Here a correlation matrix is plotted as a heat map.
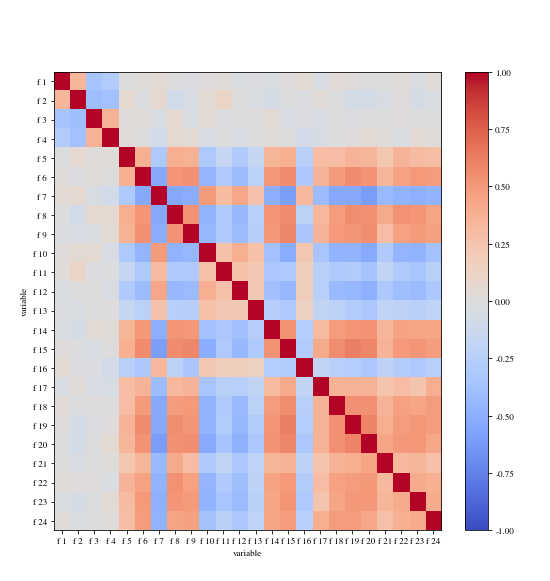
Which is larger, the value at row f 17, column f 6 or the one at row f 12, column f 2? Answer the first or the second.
the first
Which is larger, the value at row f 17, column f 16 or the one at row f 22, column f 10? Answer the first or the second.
the first
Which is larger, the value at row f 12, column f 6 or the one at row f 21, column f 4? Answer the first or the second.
the second
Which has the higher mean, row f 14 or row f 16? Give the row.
f 14
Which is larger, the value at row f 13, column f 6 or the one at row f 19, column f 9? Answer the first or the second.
the second
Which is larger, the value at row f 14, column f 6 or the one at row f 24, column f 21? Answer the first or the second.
the first
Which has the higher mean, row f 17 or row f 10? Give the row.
f 17
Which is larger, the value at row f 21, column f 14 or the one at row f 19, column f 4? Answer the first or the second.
the first
